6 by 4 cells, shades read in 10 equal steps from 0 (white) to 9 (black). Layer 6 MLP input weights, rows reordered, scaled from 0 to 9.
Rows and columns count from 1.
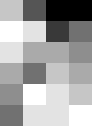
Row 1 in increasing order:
2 6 9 9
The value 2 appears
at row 1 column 1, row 4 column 3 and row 5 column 4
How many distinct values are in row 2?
4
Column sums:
15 16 23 23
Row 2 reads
0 1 7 5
